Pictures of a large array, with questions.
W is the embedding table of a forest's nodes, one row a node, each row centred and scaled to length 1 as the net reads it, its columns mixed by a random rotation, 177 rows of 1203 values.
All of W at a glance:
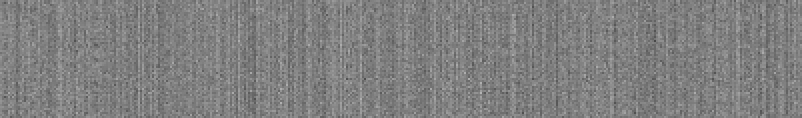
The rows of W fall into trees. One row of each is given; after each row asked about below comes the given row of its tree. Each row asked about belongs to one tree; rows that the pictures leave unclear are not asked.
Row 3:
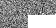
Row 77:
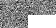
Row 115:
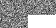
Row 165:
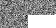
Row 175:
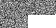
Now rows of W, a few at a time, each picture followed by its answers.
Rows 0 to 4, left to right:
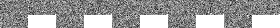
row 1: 3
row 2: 165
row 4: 165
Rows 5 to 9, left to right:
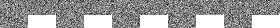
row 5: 175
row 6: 175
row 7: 77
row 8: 115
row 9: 175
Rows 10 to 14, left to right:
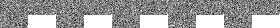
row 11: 77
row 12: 3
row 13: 175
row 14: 175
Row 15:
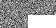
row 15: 175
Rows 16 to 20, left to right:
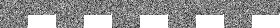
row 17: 175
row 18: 165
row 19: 77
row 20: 175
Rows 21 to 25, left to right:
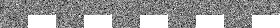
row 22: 165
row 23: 77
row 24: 77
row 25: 165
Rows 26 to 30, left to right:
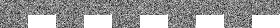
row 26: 165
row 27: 165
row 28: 165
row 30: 77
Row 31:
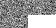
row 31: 115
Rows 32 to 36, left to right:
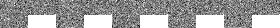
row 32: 77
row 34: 165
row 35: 3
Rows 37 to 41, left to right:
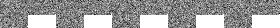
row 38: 175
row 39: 165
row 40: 165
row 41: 77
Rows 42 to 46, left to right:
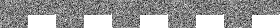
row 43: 3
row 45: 77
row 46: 77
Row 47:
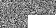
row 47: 175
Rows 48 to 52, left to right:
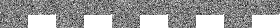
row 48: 115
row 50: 77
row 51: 77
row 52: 115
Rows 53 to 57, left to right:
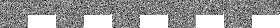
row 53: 175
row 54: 77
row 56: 115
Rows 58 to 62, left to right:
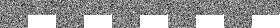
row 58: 115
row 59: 165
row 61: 77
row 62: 77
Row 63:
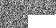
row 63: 165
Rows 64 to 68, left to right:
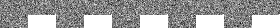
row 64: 115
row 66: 165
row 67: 165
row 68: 77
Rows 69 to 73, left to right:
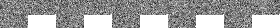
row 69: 77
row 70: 165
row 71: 165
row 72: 77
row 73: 115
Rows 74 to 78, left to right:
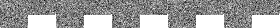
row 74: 175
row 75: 77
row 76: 115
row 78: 175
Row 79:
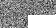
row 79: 77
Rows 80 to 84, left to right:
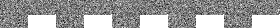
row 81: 165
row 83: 77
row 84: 77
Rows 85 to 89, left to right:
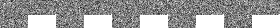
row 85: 175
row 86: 3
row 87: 115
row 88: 77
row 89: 165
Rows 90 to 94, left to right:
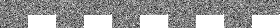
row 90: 165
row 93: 3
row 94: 77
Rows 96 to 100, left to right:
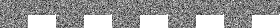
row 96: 175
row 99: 77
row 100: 175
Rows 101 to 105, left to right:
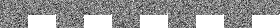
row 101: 77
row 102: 77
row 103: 3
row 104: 165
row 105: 77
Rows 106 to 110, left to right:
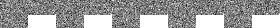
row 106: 77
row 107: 165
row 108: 3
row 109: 175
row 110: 3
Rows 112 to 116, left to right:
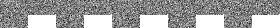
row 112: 77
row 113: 165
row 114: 77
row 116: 77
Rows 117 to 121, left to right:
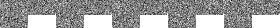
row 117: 175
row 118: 175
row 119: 175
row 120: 115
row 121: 3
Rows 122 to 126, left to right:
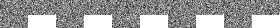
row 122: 77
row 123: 115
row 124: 165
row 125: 165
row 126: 115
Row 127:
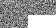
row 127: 77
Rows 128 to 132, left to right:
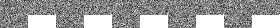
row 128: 165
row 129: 165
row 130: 175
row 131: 115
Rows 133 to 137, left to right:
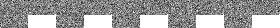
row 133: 165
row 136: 3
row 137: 175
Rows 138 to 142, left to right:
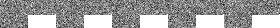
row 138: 165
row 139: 165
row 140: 165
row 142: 77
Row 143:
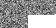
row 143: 165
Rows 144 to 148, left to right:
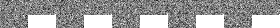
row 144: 165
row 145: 165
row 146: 175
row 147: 165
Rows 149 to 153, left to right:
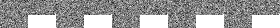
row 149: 175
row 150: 77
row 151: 115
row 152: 165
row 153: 3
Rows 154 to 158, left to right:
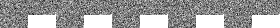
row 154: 77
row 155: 77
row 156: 115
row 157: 165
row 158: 77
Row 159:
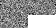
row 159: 77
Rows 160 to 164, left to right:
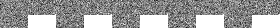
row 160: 77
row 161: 165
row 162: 175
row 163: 165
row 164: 77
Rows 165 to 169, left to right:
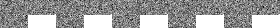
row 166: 165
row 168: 165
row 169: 165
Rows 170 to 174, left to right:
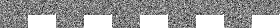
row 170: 3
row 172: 165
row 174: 175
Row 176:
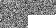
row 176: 77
